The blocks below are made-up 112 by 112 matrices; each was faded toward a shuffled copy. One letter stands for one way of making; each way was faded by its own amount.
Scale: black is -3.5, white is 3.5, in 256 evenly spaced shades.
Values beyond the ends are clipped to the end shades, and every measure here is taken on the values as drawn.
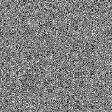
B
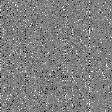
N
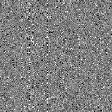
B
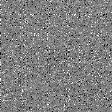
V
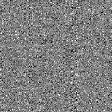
B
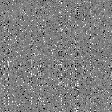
N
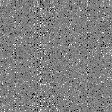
N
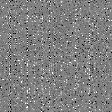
N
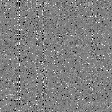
N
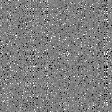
N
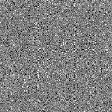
B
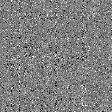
V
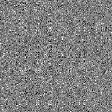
B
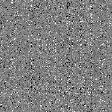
V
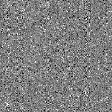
B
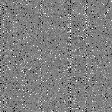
N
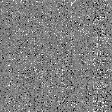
V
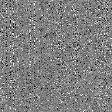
V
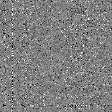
V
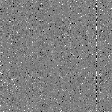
N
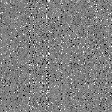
N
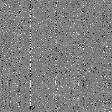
N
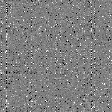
N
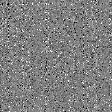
V
